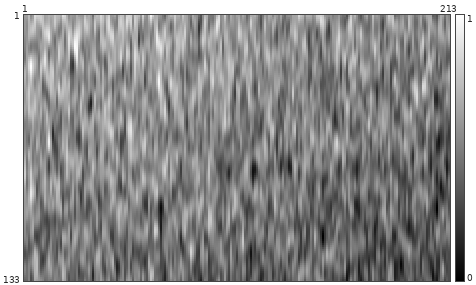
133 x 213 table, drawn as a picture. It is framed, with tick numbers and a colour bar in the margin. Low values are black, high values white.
The halves do not mirror each other. Streaks run downward. The ninth with the highest average is the top left. There is an overall slope up to the top left. Overall the values sit about 50% of the way up the scale.
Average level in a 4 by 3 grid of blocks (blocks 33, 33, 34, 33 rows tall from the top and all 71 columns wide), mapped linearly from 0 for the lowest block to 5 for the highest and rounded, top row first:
543 / 432 / 321 / 210
